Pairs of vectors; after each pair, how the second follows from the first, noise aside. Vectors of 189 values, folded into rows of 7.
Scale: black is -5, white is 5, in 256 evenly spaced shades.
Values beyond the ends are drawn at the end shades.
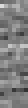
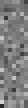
shuffled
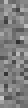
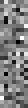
scaled up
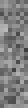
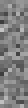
shuffled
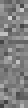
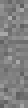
shrunk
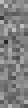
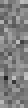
shuffled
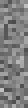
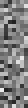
scaled up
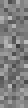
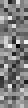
scaled up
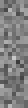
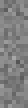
shrunk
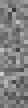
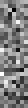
scaled up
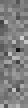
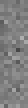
shrunk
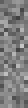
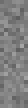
shrunk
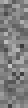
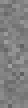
shrunk
